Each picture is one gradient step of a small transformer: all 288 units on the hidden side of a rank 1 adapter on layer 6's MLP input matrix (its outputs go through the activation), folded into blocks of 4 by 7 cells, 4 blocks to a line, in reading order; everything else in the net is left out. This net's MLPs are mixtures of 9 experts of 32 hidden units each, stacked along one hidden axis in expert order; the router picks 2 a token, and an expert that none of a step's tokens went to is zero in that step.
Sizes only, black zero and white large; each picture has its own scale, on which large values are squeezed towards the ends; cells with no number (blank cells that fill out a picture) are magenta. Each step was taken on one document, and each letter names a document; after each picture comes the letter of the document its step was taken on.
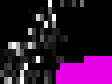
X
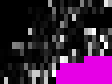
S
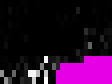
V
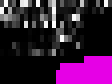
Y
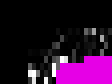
V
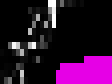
X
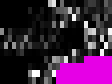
S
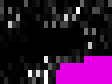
V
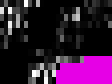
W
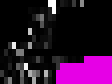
X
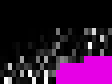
V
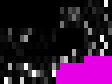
S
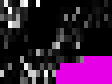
W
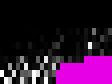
V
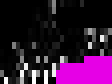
S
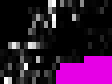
X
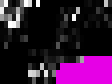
W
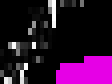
X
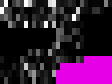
Y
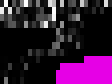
Y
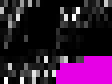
W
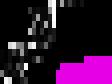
X
